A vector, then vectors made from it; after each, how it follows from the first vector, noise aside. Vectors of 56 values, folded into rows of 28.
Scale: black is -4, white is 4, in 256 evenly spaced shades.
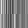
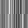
wrapped around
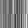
reversed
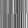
reversed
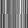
wrapped around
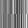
reversed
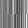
reversed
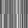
wrapped around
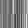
reversed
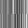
reversed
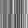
reversed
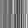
reversed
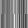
wrapped around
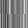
wrapped around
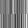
reversed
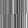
reversed
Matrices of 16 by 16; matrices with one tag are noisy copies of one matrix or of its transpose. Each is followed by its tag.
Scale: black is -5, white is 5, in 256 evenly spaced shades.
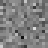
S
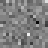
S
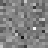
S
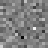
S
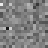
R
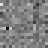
R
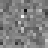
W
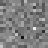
S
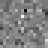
W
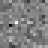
W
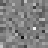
S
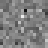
W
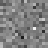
S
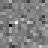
W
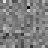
R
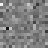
R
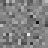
S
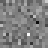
S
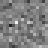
W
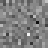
S
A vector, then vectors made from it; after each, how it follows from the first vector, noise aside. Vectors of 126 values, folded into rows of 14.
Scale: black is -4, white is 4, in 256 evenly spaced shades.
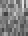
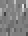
partly zeroed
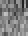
negated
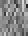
sign-scrambled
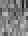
negated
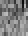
negated
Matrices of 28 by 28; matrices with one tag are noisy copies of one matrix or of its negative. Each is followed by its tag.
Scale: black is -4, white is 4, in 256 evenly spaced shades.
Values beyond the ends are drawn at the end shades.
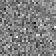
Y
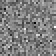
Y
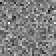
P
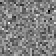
P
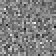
Y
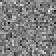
P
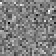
P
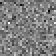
P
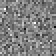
Y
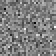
Y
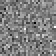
Y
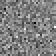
Y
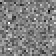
P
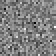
Y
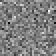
P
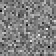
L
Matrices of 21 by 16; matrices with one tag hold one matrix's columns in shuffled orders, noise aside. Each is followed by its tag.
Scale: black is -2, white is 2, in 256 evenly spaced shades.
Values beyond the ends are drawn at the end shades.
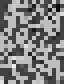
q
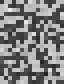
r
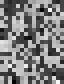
q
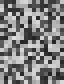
q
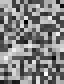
r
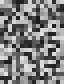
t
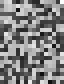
r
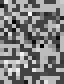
r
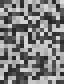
r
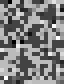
t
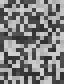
r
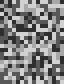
r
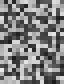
r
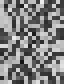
q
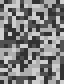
t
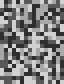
t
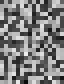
t
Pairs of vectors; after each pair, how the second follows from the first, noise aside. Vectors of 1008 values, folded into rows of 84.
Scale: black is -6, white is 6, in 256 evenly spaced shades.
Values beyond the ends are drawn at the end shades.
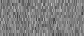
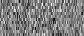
scaled up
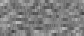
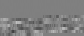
partly zeroed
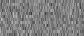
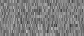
wrapped around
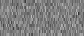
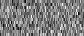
scaled up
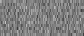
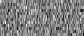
scaled up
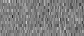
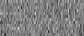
wrapped around
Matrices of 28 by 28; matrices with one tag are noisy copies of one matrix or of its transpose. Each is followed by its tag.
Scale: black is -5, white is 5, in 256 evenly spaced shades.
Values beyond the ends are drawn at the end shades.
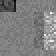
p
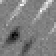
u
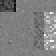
p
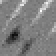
u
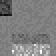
p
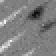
u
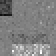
p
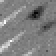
u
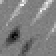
u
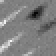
u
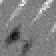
u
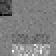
p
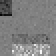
p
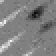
u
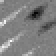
u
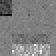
p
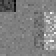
p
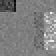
p
